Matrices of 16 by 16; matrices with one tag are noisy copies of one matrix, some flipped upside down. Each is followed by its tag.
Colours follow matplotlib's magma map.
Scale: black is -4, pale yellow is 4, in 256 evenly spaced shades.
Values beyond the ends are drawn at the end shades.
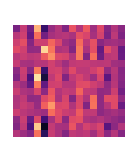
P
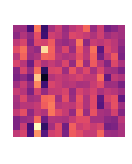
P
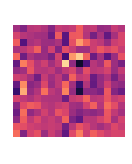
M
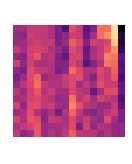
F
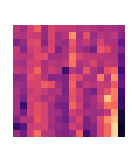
F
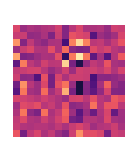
M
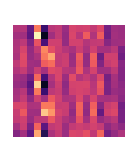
P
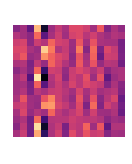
P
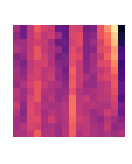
F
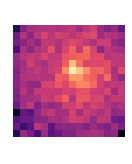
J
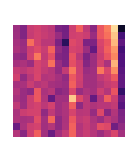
F
